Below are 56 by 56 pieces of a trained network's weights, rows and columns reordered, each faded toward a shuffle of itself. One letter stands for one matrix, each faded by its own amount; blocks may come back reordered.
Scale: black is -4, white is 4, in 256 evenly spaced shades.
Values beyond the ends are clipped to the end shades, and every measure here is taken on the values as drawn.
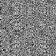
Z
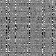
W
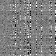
W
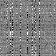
W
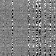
W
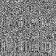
Z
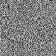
Z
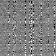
W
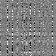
W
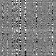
W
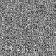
Z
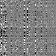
W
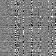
W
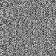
Z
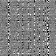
W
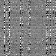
W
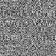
Z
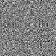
Z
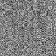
Z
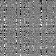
W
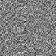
Z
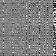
W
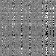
W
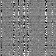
W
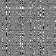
W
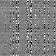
W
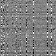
W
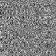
Z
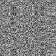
Z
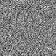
Z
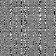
W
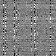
W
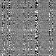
W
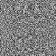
Z
